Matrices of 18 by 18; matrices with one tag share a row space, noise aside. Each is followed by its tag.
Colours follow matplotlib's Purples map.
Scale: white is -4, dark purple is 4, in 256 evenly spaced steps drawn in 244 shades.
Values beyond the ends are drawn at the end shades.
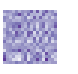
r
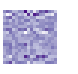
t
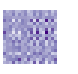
r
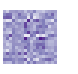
t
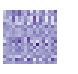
r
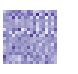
r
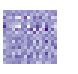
r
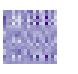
r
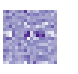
t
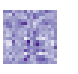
t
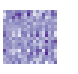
r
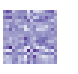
t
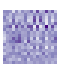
r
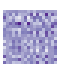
r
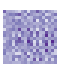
r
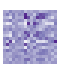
t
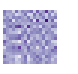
r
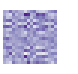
t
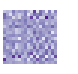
r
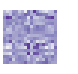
t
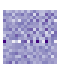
r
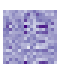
t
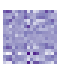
t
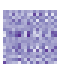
r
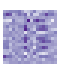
t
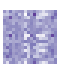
t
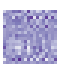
r
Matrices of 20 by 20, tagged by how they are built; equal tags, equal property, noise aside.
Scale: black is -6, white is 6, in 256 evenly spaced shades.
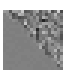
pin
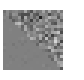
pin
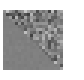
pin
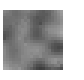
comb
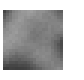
comb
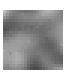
comb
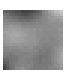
comb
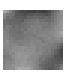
comb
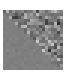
pin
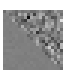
pin
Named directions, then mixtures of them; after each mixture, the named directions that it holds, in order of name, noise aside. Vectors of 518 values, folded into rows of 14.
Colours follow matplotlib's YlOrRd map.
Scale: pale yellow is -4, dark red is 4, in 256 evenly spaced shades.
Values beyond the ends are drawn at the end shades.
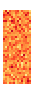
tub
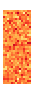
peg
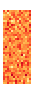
tub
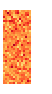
peg, tub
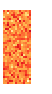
peg, tub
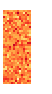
peg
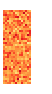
peg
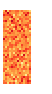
tub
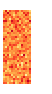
tub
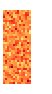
peg, tub
